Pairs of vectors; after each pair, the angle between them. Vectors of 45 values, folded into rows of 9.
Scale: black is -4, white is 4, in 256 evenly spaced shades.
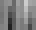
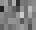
orthogonal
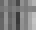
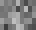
partly opposed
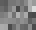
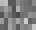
partly opposed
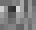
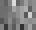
orthogonal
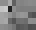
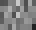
orthogonal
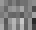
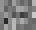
partly aligned
